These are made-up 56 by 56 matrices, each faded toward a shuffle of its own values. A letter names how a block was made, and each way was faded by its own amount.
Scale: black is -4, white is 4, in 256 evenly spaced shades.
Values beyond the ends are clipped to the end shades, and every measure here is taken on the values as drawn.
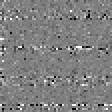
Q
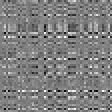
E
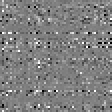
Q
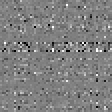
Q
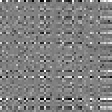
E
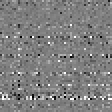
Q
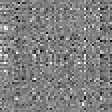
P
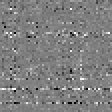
Q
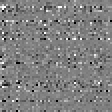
Q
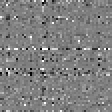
Q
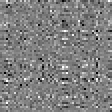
P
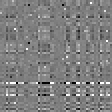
E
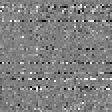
Q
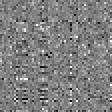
P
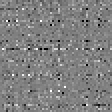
Q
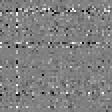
Q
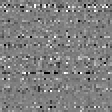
Q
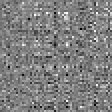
P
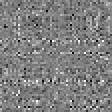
P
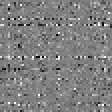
Q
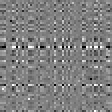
E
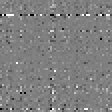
Q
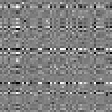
E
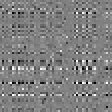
E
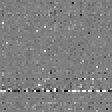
Q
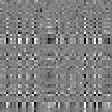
E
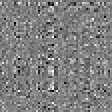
P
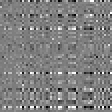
E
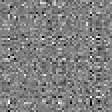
P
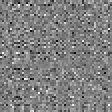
P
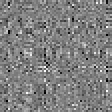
P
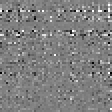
Q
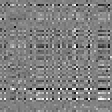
E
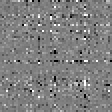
Q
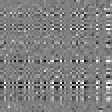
E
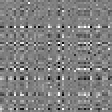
E
